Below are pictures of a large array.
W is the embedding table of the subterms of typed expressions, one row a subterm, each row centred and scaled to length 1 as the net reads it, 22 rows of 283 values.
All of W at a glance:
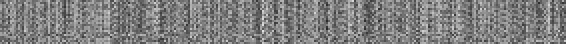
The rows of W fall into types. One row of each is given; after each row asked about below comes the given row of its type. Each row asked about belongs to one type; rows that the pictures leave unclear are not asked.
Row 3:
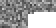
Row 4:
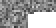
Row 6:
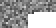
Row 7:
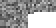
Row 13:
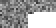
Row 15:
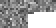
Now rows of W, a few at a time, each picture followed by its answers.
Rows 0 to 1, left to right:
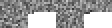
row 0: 6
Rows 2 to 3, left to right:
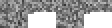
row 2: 3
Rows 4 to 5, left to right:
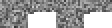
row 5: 15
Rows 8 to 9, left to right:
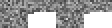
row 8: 15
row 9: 13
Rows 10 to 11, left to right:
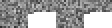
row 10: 7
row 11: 15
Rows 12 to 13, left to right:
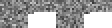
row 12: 6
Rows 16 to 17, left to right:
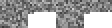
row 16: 3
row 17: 4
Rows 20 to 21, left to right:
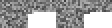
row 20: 13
